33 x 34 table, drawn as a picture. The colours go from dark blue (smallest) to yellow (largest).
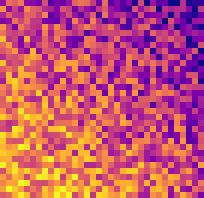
Mirror symmetry: none. Ninth with the highest average: bottom left. Stripes: none. Slope: up to the bottom left.
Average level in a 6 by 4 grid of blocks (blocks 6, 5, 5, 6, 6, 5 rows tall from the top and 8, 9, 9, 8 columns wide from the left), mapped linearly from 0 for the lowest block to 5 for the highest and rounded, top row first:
2210 | 3221 | 4321 | 4432 | 5432 | 5543
